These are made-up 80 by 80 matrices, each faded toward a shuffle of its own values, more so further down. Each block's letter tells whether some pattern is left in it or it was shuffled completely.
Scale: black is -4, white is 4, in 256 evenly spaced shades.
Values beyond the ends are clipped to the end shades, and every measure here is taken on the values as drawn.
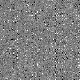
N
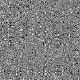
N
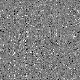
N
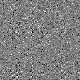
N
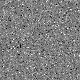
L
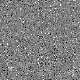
N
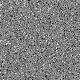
L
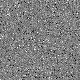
L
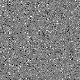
N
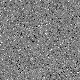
L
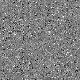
N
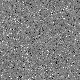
L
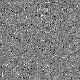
N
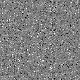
N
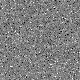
L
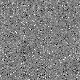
N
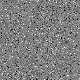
N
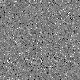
N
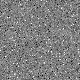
L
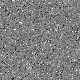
L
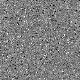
N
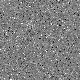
L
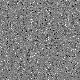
N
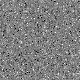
N
